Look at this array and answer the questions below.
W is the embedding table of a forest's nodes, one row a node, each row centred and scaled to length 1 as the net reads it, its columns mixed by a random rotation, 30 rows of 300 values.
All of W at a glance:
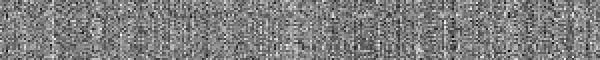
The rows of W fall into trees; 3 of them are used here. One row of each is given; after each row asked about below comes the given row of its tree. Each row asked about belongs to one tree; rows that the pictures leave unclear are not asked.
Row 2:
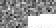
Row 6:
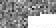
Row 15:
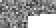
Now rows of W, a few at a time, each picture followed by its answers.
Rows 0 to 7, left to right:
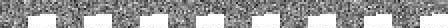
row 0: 15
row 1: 15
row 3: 15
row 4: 15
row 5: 2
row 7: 6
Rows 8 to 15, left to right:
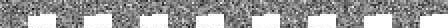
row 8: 6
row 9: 15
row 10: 2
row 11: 15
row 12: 2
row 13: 15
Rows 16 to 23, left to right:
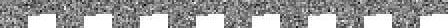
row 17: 2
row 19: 2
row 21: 2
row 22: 15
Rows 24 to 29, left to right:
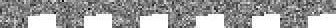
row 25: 6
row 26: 15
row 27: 2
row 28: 6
